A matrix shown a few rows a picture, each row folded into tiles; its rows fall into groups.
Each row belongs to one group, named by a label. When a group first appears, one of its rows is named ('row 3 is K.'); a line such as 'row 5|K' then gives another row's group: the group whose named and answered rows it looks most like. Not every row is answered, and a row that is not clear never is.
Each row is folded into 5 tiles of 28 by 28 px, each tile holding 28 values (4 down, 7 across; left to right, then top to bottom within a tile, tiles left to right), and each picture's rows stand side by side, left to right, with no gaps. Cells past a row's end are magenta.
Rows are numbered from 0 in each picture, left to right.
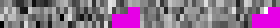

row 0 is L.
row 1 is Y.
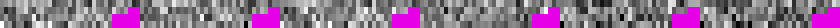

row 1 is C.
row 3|Y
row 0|C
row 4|L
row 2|C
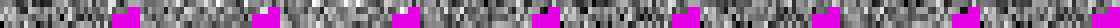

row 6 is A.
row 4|L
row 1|Y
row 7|L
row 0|L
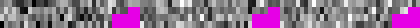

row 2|Y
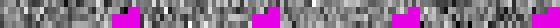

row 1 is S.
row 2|Y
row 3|L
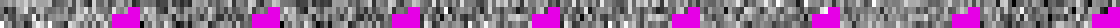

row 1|L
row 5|Y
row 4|S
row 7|A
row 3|S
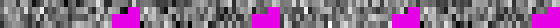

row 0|A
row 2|S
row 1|L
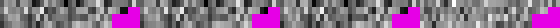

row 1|A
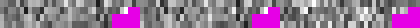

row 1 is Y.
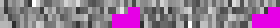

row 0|Y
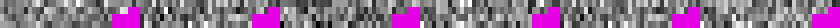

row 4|S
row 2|L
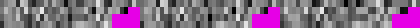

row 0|A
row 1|A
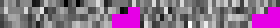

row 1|S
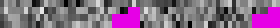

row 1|L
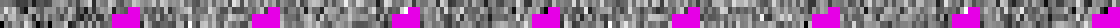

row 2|Y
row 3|A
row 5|C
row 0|L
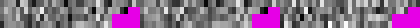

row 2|S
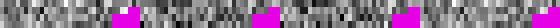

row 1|L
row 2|L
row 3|Y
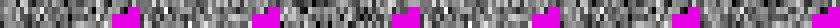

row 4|A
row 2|L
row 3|S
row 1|S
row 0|A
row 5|A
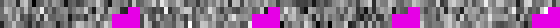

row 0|A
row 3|Y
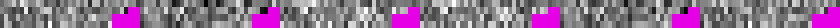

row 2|C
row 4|A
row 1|A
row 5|S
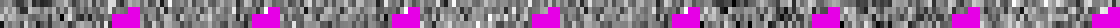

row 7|Y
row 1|Y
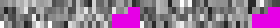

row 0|C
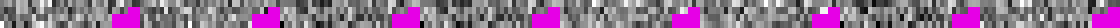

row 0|C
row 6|L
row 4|Y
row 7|C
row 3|L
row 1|S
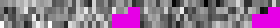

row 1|A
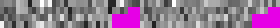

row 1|Y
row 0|C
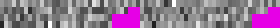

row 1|Y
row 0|S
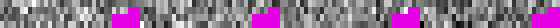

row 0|C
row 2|Y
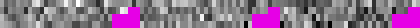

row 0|Y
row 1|C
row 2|L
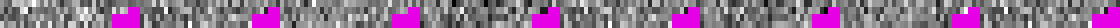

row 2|Y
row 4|S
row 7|S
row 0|C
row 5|A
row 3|A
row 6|Y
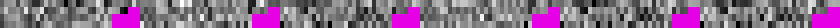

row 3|C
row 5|L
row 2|L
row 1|C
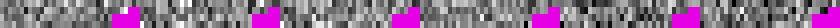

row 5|A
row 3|C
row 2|C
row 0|Y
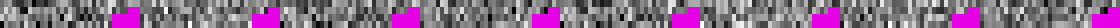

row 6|S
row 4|L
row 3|A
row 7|A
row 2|L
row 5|C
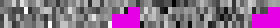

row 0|S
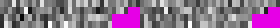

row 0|S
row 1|S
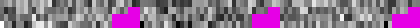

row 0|C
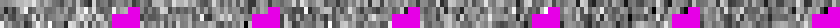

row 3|Y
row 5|A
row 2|S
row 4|A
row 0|C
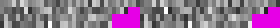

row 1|S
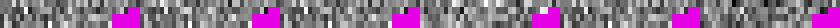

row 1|S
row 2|S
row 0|S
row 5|A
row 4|S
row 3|Y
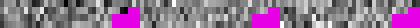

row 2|C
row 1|Y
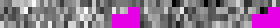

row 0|C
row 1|A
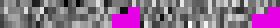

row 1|S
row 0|A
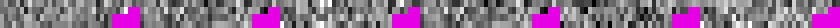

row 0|Y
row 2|C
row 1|A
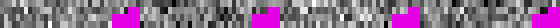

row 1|L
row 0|S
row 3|A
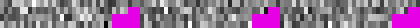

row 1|S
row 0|C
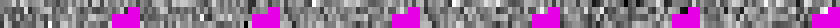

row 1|C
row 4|A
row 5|Y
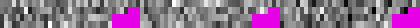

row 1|Y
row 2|A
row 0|S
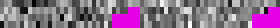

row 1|S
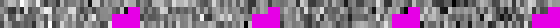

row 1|C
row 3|L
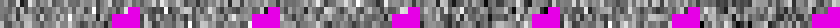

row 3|A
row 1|S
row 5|L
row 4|S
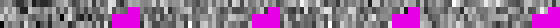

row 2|S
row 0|L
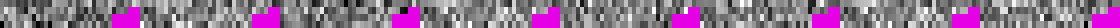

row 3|C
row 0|L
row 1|C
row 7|C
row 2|A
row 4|Y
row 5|C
